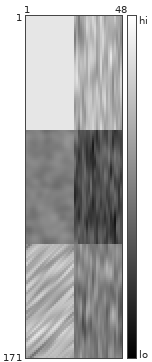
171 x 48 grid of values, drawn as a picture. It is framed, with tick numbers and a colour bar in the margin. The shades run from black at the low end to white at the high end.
It is made of 3 by 2 panels. Panel 1,1: very high, flat. Panel 1,2: high, streaked downward. Panel 2,1: middling, blotchy, faint in contrast. Panel 2,2: low, streaked downward. Panel 3,1: high, slanting up to the right. Panel 3,2: middling, streaked downward.
